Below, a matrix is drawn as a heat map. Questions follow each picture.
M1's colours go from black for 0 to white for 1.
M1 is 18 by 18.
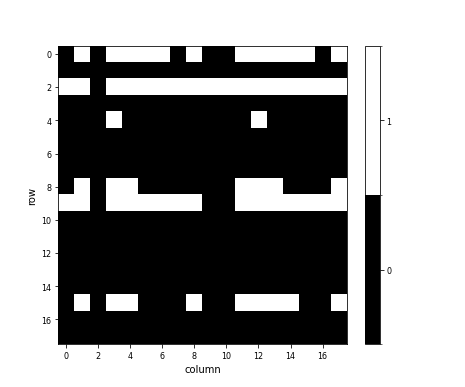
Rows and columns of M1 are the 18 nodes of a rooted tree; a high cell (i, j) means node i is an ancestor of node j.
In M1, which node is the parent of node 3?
4
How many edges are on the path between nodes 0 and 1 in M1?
3
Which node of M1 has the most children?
8
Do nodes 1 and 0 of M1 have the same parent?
no
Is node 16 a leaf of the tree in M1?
yes
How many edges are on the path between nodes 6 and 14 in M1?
3
